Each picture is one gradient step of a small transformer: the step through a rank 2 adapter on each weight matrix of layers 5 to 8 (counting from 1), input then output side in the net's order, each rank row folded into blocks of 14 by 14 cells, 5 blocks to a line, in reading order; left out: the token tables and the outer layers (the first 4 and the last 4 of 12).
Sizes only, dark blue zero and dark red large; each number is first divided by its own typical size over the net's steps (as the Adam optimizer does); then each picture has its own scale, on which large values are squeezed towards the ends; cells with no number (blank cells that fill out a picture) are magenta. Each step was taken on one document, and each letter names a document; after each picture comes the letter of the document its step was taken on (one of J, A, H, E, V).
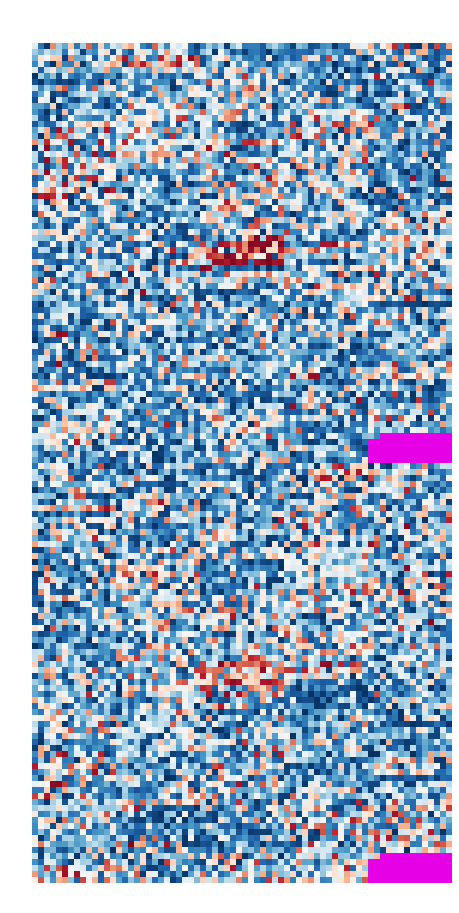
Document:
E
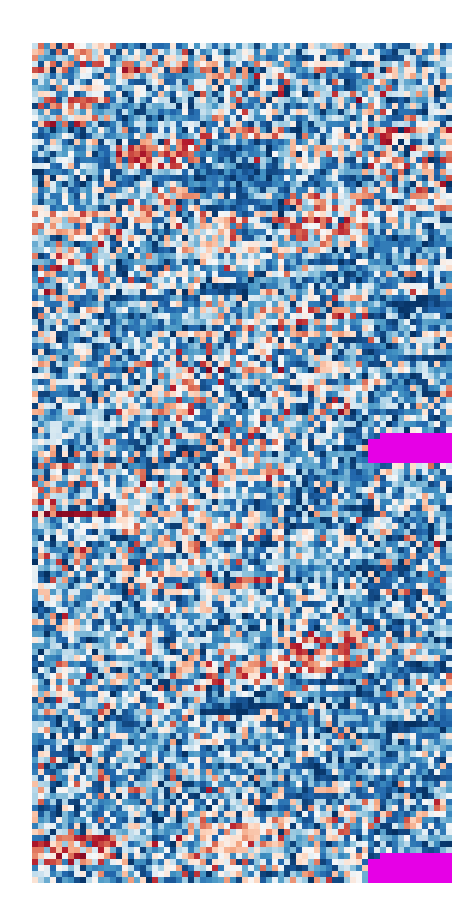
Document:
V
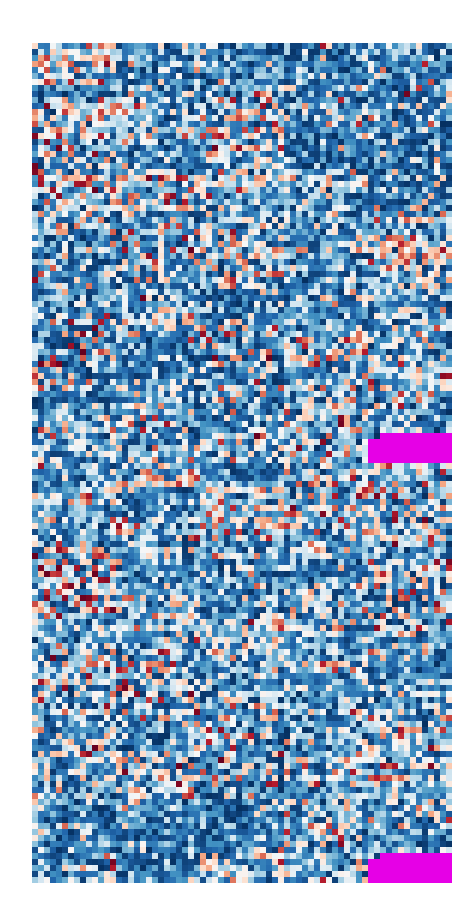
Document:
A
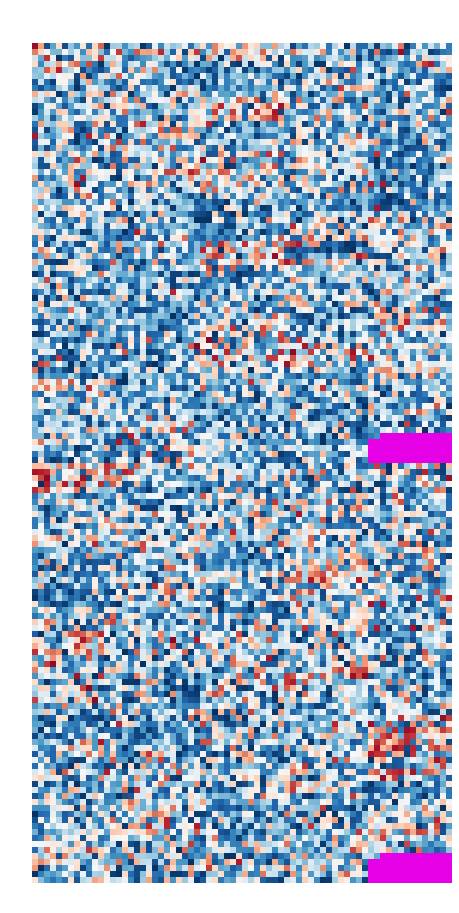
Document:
E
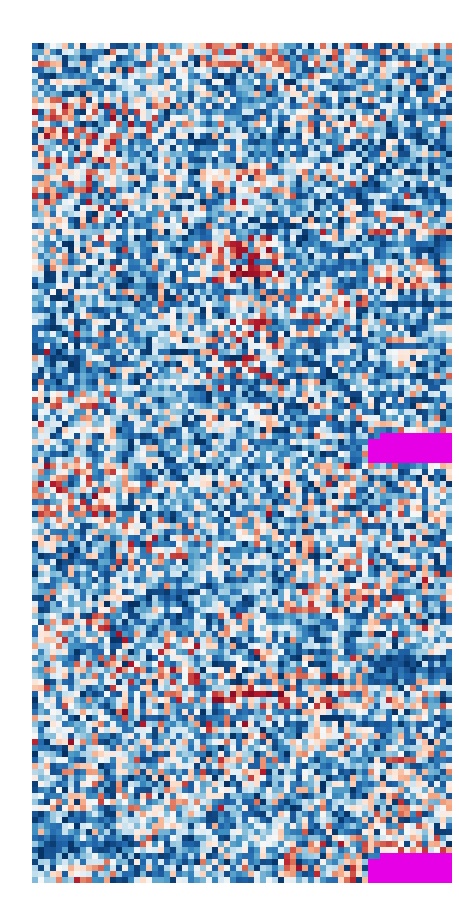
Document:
E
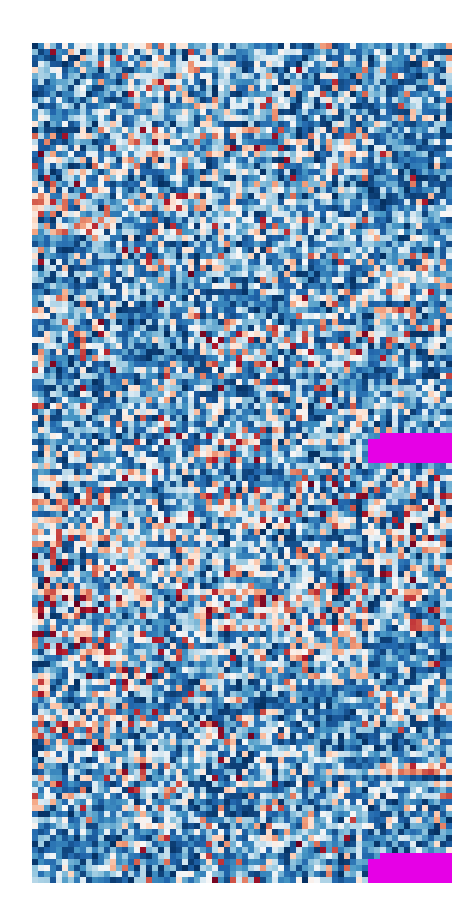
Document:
A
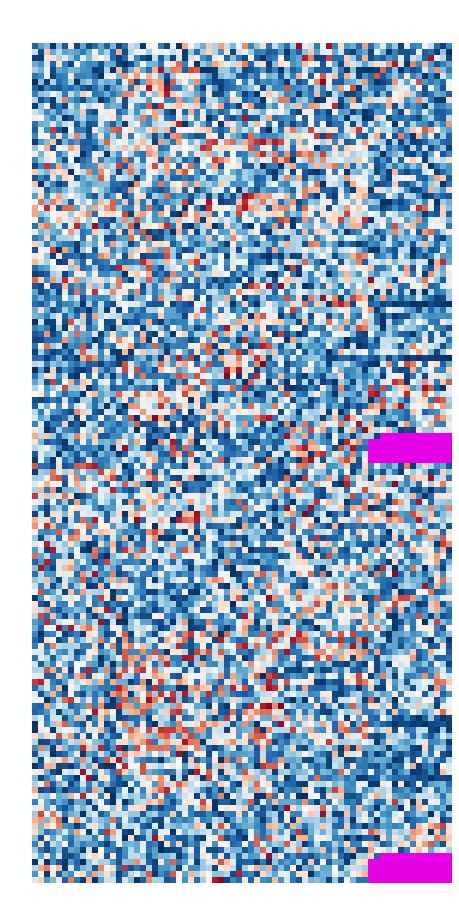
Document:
E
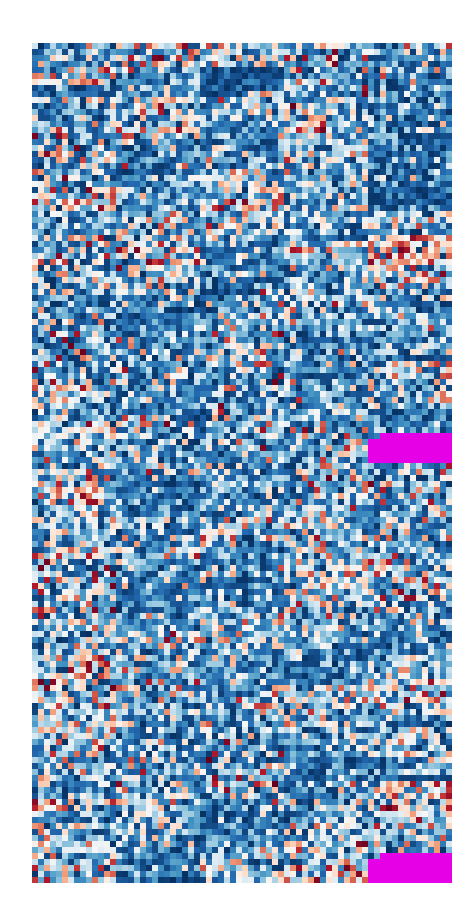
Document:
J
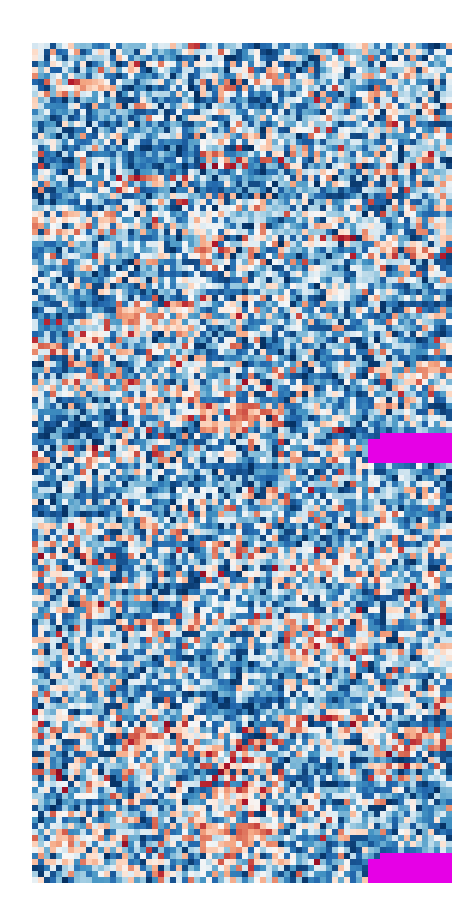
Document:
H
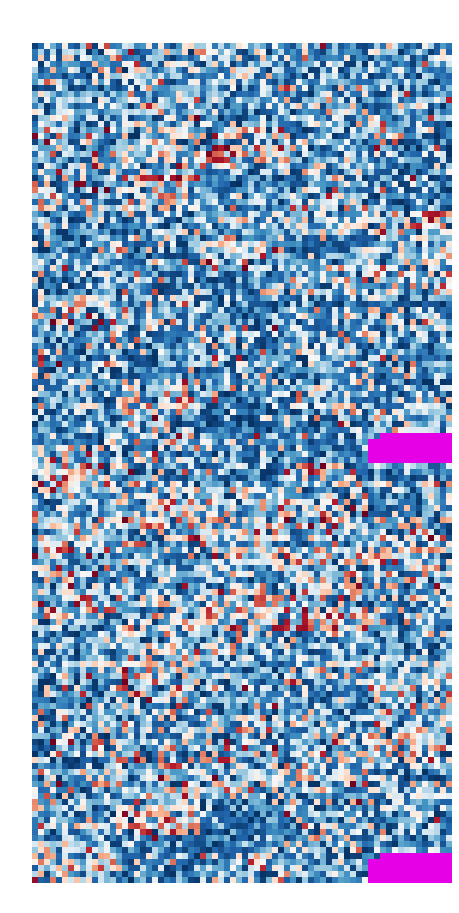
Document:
A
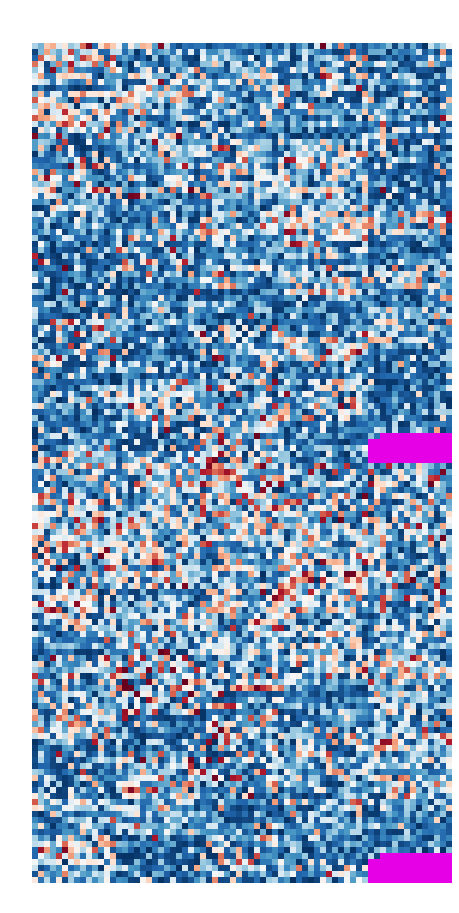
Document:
A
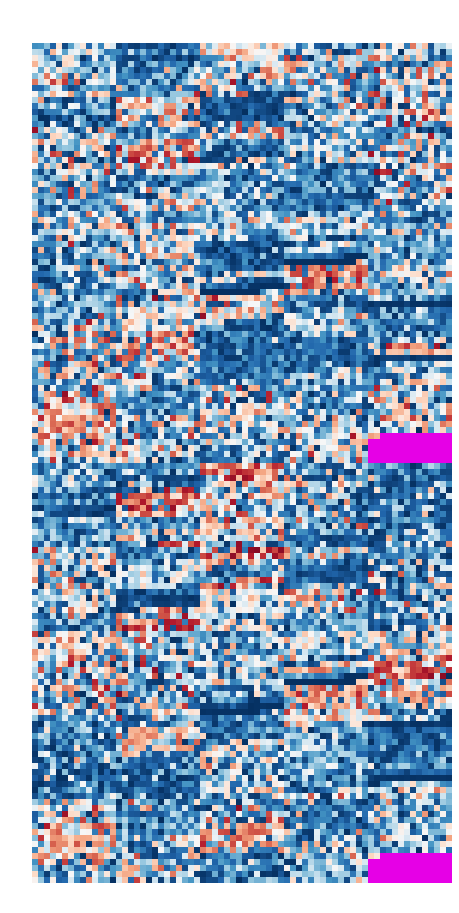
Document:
V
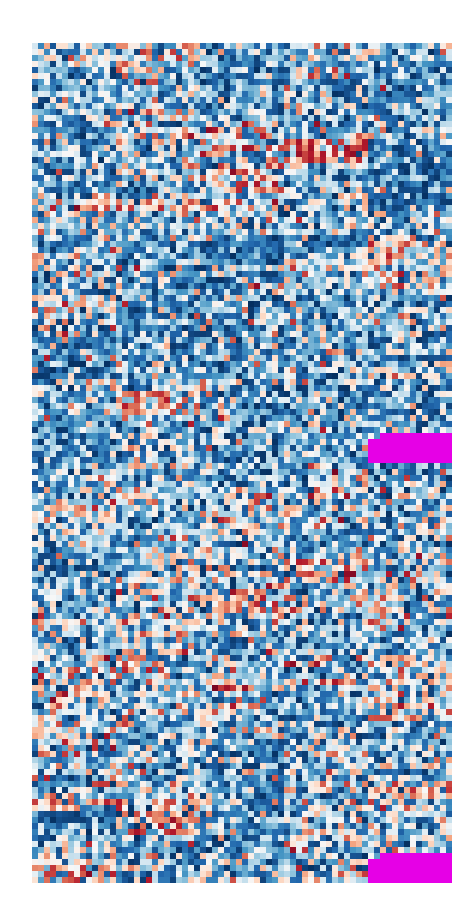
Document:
E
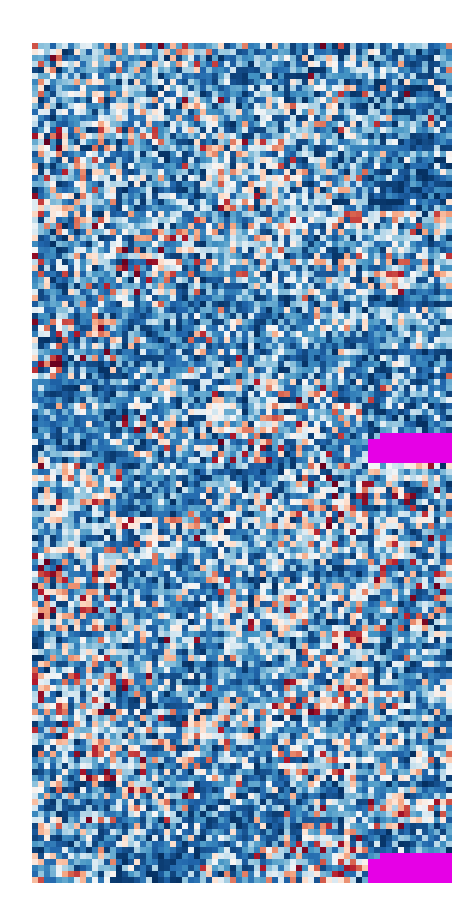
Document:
A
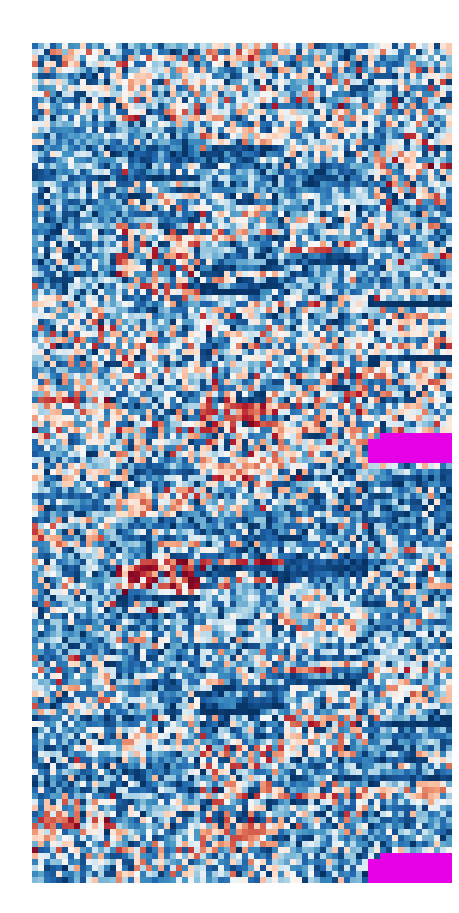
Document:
V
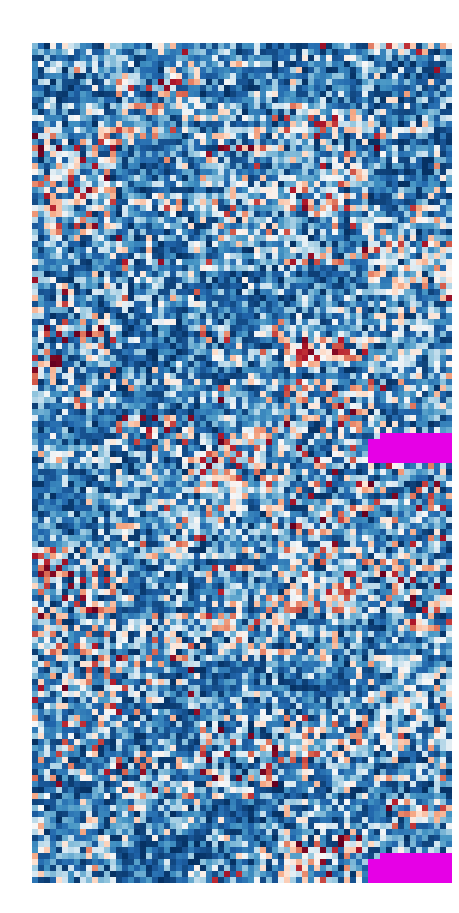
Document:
A
